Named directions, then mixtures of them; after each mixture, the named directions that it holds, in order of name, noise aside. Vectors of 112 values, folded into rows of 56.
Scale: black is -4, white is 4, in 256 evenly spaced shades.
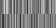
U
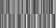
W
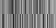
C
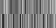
C, U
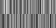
U, W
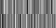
U, W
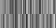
C, W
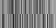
C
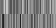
C, U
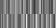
W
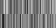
C, U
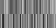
C, U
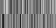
C, U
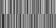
U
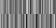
W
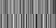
C, W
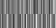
C, W
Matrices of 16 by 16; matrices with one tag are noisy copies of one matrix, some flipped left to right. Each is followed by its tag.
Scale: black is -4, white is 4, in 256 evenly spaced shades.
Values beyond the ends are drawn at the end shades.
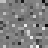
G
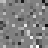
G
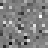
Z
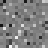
G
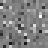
Z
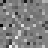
G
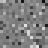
G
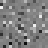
Z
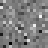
Z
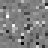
Z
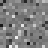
G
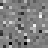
Z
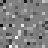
G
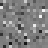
Z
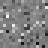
Z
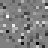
Z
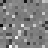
G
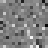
G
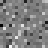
G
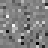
Z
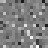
G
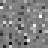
Z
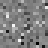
Z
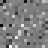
G
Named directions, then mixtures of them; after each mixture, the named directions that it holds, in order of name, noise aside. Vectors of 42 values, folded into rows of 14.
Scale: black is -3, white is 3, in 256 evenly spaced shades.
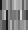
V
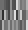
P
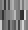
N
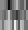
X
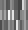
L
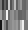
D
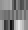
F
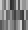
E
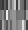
D, E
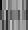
V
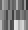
F, V, X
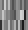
N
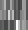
F, L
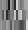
D, P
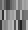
F, L, P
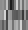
E, V, X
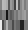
D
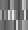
L, N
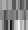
F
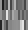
D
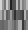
E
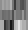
F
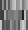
N, V
